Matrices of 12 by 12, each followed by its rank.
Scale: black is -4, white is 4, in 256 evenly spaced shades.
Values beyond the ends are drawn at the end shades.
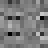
two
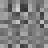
two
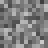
full rank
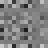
two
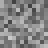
full rank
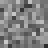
full rank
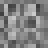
two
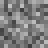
full rank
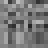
two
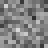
full rank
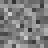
full rank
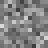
full rank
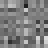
two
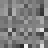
two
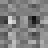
two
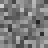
full rank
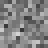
full rank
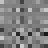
two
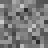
full rank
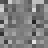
two
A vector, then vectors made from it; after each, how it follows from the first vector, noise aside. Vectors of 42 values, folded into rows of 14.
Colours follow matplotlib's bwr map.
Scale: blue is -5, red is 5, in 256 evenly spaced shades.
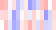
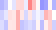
negated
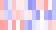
wrapped around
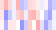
wrapped around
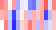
scaled up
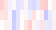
shrunk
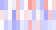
sign-scrambled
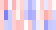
wrapped around
